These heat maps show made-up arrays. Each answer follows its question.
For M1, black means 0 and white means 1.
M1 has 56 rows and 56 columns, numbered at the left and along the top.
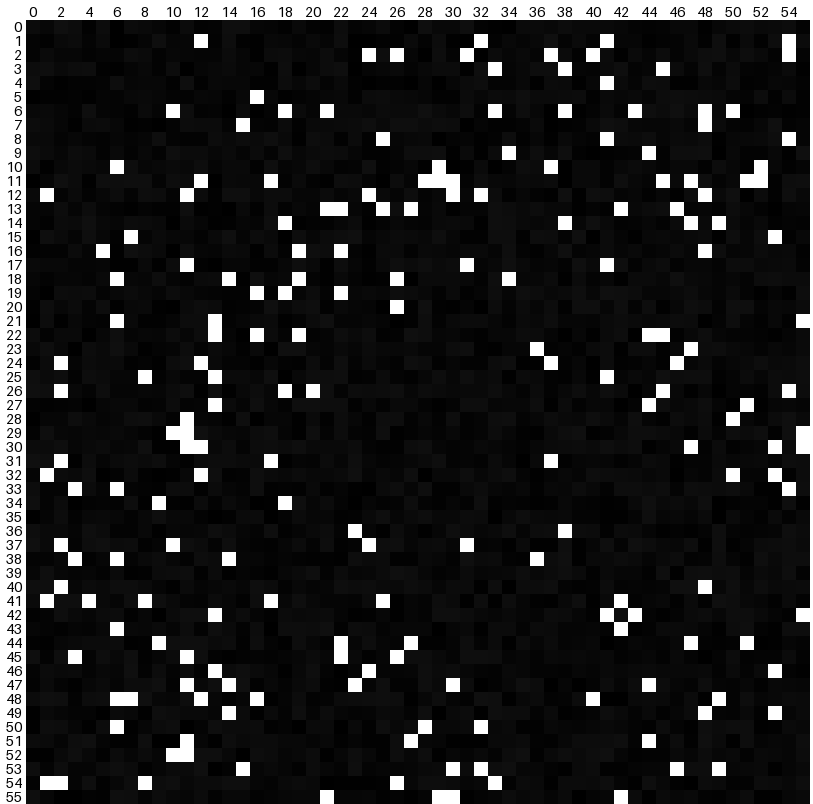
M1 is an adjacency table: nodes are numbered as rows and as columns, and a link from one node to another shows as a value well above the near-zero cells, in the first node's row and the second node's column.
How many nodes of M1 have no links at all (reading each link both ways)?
3
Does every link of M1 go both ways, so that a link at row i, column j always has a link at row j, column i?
yes
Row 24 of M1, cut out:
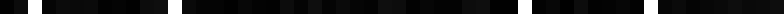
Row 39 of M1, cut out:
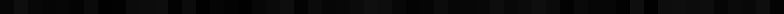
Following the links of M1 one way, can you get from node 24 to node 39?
no
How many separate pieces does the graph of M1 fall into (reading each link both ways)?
4
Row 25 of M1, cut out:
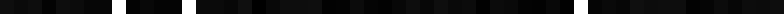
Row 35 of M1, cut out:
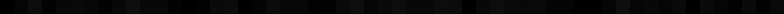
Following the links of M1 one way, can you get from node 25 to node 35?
no
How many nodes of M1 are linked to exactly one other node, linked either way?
3
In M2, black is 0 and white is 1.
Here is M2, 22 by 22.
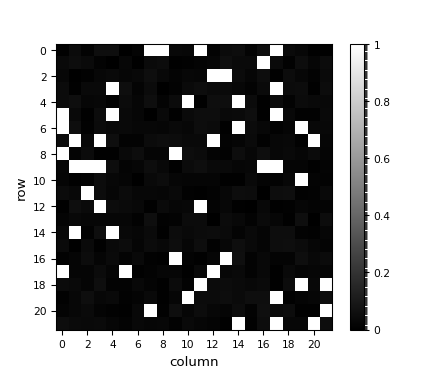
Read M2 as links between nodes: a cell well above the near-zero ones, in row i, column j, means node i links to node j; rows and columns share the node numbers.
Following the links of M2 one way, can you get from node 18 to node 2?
yes
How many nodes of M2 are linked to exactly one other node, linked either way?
0
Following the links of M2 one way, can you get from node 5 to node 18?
no
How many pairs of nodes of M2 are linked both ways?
8
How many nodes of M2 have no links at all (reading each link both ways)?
1
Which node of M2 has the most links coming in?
node 17
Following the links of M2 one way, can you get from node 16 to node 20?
yes
